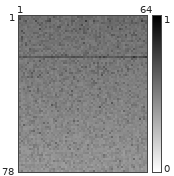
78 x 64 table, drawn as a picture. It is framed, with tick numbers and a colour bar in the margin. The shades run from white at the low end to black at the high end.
Slope: up to the top. Average level on the scale: 50%. Stripes: none. Odd lines: row 21.
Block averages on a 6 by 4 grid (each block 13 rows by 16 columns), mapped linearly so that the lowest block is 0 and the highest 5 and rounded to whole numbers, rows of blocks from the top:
5 5 5 5 | 4 4 4 4 | 3 3 3 3 | 2 2 2 2 | 1 1 1 1 | 0 0 0 0
